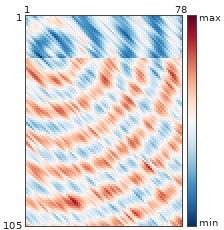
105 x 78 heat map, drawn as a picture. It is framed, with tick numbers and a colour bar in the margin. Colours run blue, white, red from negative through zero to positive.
Rings: centred on the top left. Average level on the scale: 50%. Seam: horizontal, 20% of the way down, the bottom part higher. Histogram: bell-shaped. Lone odd cells: none.
